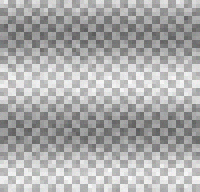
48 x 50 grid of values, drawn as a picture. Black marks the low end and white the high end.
Stripes running across repeat 2 times from top to bottom. No seam splits the table. On average the colour sits 70% of the way up the scale.
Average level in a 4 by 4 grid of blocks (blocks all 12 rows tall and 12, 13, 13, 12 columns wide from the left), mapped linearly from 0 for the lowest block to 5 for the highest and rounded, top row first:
0 0 0 0 | 5 5 5 5 | 0 0 0 0 | 5 5 5 5
